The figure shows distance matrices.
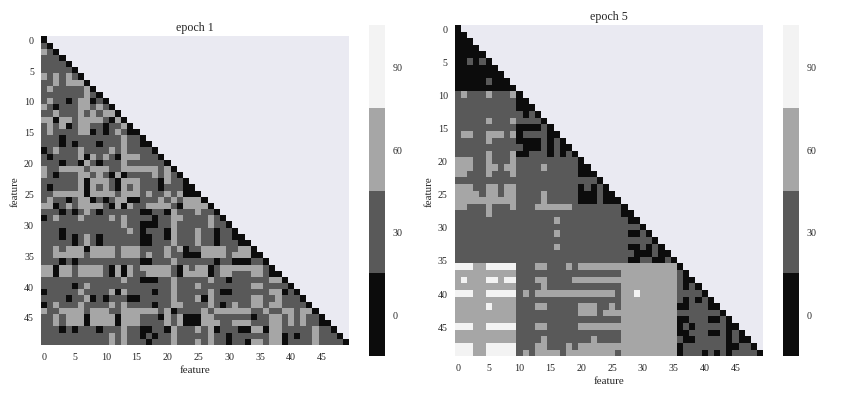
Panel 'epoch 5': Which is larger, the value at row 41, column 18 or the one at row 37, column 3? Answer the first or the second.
the second
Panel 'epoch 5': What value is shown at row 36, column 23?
60
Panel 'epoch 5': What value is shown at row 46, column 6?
60
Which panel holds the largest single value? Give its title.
epoch 5
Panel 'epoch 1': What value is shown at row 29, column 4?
30
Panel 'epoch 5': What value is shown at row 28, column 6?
30
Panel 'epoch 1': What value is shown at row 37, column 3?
60
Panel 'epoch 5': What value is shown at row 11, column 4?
30
